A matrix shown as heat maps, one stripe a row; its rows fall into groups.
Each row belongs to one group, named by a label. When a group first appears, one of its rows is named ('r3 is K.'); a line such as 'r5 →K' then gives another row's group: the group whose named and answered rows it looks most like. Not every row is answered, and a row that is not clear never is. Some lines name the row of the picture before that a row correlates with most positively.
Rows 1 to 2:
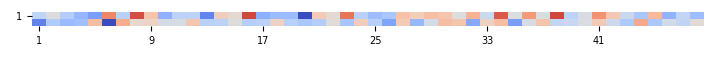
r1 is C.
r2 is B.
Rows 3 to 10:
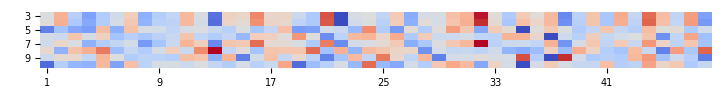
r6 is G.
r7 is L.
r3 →L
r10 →B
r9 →G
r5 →B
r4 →L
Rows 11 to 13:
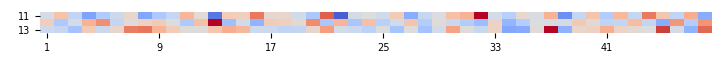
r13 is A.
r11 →L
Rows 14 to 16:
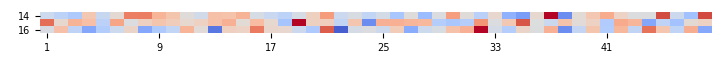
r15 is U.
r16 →L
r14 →A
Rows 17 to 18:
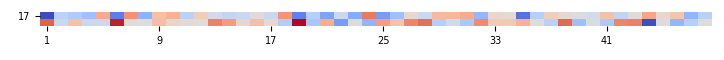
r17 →B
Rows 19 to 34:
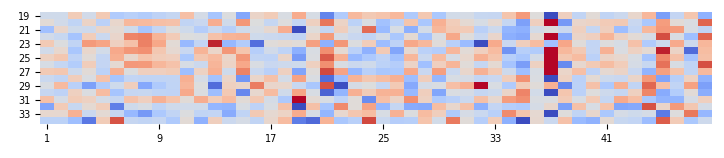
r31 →U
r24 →A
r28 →G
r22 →A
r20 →A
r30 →G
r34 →B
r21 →B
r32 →B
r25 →A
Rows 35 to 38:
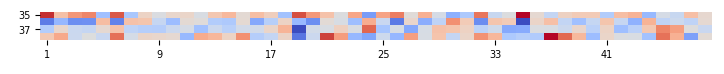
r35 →U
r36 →B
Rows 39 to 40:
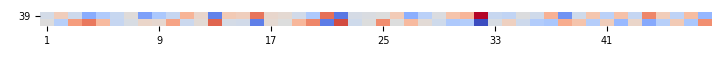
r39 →L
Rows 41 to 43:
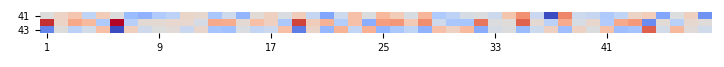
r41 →G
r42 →U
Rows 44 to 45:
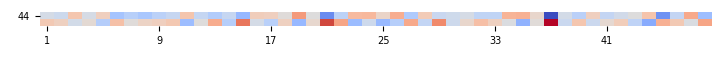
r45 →A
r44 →G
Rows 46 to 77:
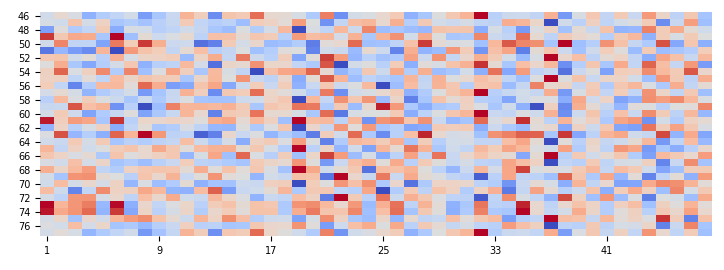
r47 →G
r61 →U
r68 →U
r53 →L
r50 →C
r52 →A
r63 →C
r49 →U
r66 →A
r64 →G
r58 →B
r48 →B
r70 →B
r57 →L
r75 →A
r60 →L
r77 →L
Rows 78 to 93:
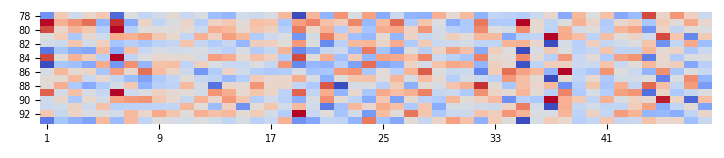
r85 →B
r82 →G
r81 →A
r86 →C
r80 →U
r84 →U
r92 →U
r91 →G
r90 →A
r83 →B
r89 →U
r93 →B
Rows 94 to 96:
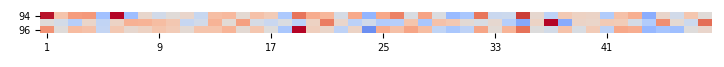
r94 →U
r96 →U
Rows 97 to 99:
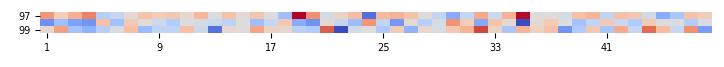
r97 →U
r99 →L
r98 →B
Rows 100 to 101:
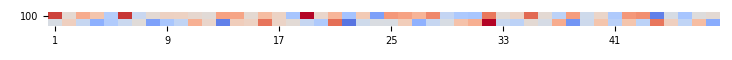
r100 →U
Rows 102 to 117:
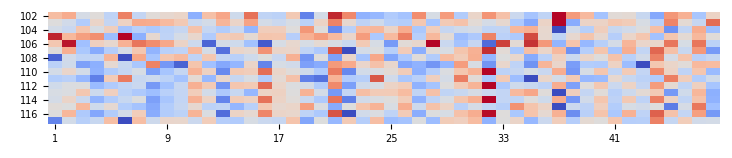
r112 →L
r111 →B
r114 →L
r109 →B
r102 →A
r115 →G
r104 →G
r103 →A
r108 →B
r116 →L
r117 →B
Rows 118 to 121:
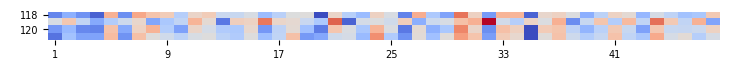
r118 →B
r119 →L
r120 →B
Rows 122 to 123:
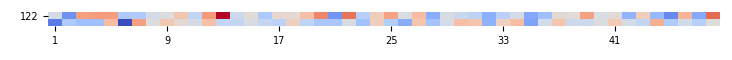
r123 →B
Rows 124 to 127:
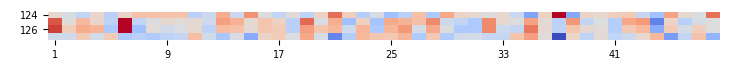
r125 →U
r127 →G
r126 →U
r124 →A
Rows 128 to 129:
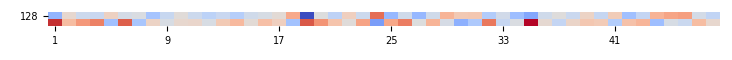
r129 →U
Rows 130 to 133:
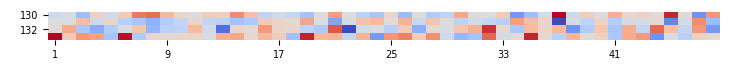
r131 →G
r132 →L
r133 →U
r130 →A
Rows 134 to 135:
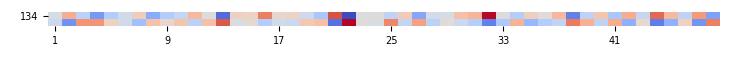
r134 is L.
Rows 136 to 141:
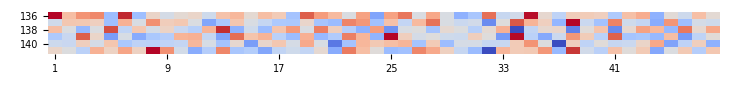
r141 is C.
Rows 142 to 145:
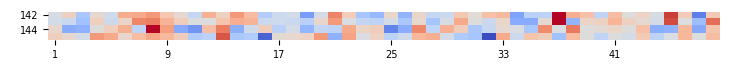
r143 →A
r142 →A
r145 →C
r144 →C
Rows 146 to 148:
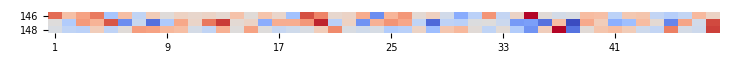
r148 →A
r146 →U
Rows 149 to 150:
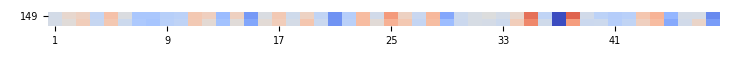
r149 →G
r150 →G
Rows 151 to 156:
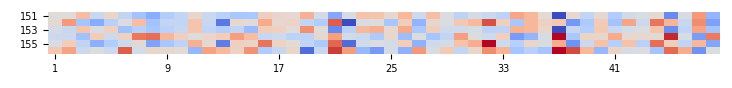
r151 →G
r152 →L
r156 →A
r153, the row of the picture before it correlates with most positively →150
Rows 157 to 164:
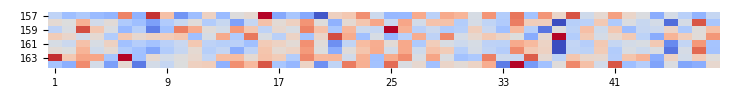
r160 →A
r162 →G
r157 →C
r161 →G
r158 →G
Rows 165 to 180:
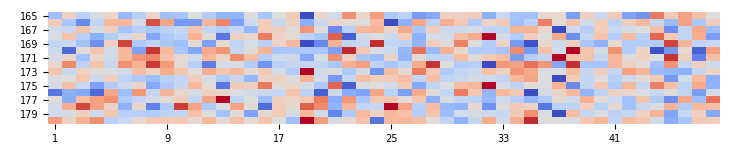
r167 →G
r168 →L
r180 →U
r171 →A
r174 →G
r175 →L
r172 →C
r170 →C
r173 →U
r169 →B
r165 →B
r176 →B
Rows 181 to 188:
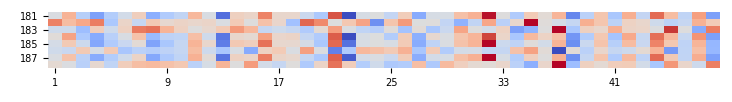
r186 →G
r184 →L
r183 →A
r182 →U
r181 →L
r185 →L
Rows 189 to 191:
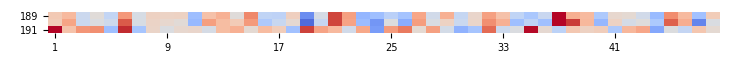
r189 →A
